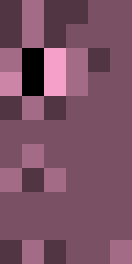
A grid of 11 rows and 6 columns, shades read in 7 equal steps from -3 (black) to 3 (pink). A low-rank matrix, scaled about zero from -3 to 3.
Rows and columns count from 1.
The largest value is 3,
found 2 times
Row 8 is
1 -1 1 0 0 0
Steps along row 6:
same same same same same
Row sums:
-2 -1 1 3 -1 0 1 1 0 0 0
